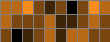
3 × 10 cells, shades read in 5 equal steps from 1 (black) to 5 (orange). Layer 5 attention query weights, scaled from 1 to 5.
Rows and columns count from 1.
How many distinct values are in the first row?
5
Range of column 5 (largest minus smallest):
2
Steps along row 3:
down up up up down up same down same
